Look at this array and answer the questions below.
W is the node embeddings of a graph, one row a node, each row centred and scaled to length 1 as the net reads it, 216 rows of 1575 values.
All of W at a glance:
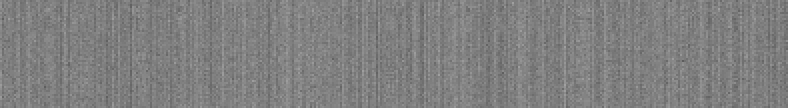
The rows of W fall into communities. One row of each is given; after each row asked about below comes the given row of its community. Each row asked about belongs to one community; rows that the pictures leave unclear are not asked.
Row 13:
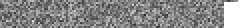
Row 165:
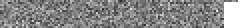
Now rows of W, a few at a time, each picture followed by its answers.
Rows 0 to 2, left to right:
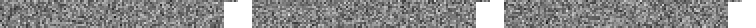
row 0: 13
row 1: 165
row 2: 13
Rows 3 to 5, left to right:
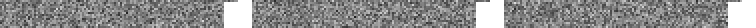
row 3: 165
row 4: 165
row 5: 13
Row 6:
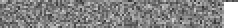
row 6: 13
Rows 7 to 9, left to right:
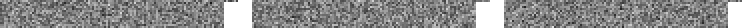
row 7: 165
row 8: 13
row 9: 165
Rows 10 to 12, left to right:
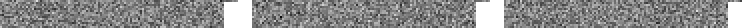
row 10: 13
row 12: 165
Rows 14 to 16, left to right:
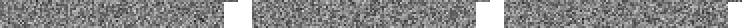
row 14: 13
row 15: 13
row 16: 165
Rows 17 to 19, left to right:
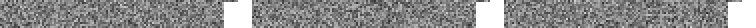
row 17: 13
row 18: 165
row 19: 165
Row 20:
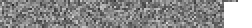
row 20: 165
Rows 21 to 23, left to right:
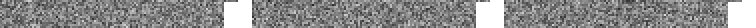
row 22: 165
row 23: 165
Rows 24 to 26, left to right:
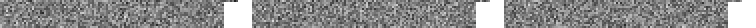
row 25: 13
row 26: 13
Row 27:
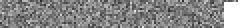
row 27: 165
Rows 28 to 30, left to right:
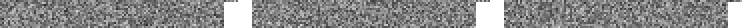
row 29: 165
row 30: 13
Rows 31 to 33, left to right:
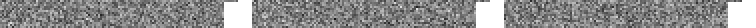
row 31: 165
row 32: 165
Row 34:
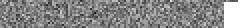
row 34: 13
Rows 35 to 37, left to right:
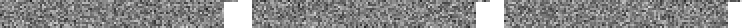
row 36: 13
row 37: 13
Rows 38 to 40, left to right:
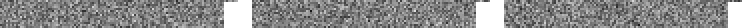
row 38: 13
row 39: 13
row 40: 13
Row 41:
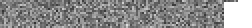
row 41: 165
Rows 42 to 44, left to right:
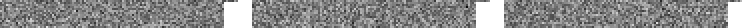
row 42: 165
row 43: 13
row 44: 13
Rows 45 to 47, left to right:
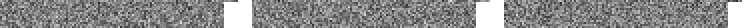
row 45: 13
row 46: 13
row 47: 13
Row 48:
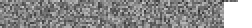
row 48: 13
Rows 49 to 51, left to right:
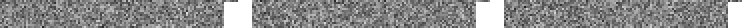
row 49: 165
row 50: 13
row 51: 165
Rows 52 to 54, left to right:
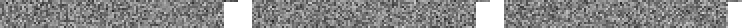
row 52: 13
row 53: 165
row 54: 13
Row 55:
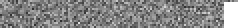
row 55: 13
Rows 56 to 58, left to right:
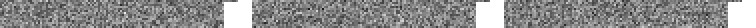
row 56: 13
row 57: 13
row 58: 13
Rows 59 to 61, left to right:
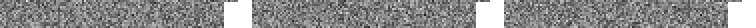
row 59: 165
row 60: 13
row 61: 165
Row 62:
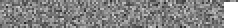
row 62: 165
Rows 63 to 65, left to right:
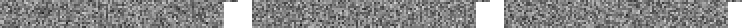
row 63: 13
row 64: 13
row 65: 165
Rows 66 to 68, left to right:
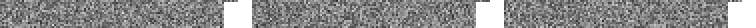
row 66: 165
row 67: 13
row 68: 165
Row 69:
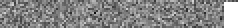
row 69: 165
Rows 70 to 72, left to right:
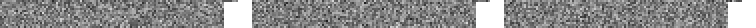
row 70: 165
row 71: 13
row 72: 13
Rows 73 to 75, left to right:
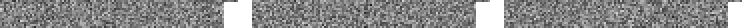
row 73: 165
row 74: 13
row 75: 165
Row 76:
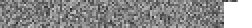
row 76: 13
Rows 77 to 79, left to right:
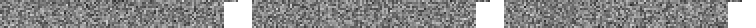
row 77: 165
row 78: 165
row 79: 165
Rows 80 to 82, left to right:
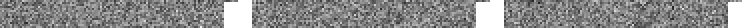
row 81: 165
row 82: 165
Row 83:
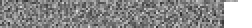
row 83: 13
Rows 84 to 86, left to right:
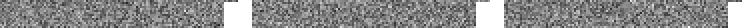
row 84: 165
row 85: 13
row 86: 13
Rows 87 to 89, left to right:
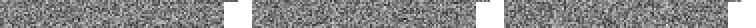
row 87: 165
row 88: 165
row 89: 13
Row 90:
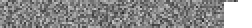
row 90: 13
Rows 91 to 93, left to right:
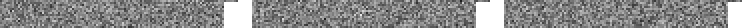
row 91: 165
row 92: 165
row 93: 165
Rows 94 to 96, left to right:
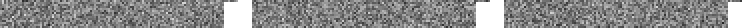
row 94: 13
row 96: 165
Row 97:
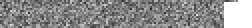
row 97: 165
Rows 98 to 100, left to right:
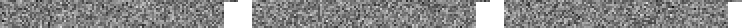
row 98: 13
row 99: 13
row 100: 165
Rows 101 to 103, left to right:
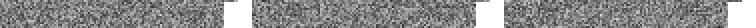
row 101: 13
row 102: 13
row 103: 13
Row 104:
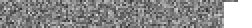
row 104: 13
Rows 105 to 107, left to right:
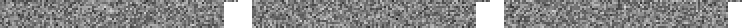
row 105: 165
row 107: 165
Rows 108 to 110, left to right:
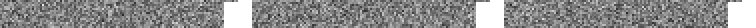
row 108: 13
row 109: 13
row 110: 165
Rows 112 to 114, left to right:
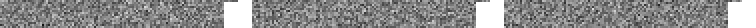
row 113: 165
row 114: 13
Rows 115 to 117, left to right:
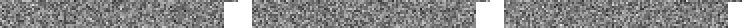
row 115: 165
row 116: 165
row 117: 165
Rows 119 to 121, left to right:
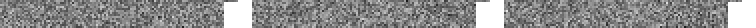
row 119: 165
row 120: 13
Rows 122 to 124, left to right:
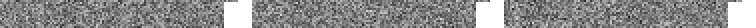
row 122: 165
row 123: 165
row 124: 165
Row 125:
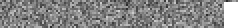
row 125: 165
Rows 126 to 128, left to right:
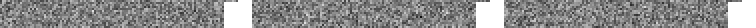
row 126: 165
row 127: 13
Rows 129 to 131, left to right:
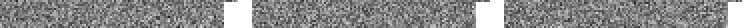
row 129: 13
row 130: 13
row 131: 13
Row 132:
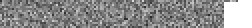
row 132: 165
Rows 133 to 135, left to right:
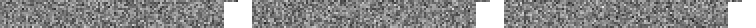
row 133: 165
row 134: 13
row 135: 165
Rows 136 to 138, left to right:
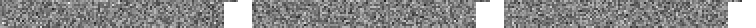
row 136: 13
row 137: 13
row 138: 165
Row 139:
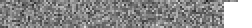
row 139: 165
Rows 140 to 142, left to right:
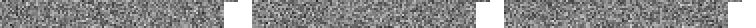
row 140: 13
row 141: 165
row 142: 165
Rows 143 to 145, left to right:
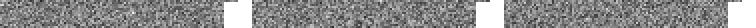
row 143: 165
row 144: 165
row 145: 13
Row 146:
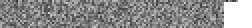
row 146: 13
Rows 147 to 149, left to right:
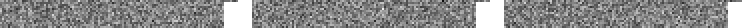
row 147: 13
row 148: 165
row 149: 13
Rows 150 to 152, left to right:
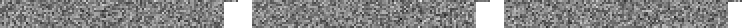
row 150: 165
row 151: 165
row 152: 165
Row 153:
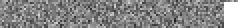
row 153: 13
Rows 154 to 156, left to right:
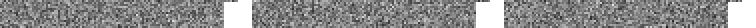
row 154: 13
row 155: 13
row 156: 165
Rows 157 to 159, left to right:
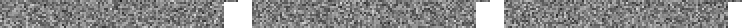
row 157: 165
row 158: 165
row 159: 165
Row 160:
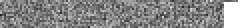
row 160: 13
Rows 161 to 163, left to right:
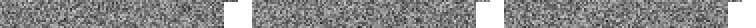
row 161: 13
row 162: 165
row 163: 165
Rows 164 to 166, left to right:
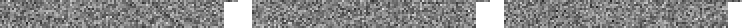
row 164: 165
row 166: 165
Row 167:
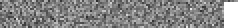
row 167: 13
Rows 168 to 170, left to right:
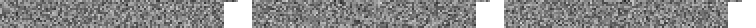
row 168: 13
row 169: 13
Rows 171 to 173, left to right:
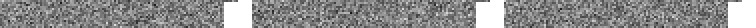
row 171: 165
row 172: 13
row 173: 13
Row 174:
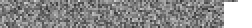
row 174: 13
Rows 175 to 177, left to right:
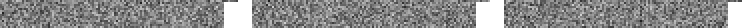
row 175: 13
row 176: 13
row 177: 165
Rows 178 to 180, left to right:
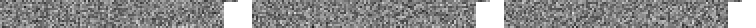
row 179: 13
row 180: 13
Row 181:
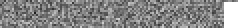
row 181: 13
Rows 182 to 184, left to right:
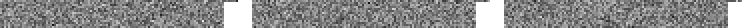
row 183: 13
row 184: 165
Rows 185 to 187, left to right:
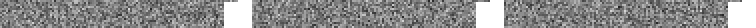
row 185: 13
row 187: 165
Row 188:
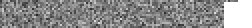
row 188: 165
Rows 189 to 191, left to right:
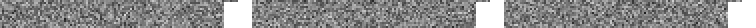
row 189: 13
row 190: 165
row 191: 165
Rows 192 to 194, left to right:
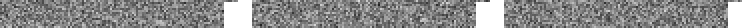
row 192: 165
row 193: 13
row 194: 13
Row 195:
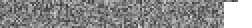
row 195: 13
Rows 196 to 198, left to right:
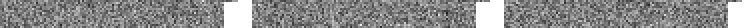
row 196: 13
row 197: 165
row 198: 165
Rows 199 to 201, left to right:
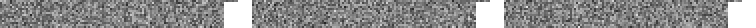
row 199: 13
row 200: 165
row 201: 13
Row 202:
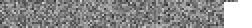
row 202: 165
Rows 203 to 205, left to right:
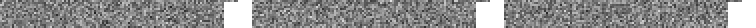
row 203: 165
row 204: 165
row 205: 13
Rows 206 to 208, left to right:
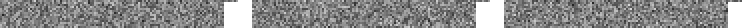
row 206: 13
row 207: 13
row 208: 165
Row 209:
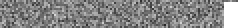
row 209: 13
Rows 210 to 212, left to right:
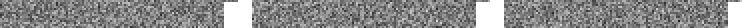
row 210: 13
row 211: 13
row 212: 13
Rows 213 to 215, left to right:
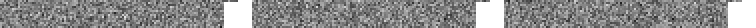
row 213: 13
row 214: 13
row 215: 165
